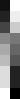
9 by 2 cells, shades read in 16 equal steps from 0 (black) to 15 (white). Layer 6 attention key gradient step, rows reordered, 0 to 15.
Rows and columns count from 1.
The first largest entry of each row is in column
2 2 2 1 1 1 1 1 1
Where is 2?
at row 2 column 1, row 7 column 2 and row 8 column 2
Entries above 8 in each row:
1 1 1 0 1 1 1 1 1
